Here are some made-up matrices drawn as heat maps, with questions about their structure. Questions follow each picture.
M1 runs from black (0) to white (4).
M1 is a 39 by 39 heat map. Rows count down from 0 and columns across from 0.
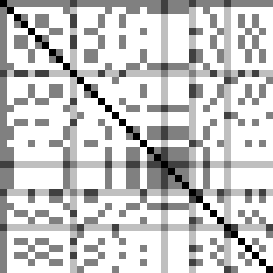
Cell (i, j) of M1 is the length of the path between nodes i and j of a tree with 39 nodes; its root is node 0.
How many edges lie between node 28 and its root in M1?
2
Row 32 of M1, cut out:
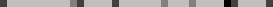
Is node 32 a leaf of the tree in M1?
no
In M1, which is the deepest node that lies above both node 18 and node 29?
23
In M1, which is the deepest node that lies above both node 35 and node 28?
27
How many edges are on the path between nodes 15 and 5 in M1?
4
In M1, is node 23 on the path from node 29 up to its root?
yes
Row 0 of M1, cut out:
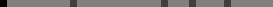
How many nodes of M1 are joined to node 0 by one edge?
4
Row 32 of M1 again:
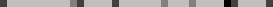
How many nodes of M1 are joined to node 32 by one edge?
5
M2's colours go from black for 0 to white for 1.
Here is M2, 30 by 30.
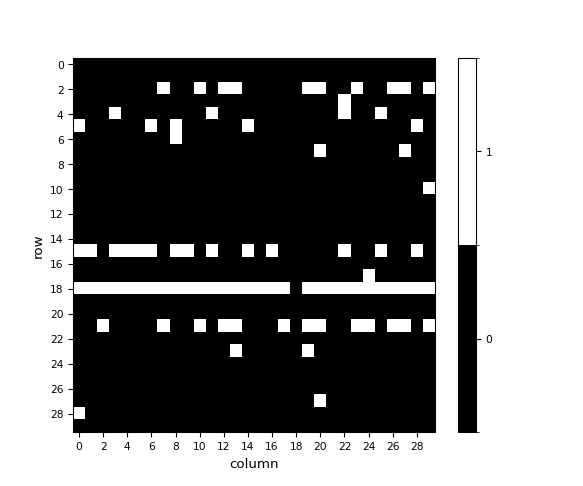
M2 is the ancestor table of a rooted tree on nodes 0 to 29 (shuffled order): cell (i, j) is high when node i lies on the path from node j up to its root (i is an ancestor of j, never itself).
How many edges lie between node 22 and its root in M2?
4
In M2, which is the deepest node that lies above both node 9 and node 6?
15
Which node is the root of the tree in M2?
18
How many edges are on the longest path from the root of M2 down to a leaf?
5
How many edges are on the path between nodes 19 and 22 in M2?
8
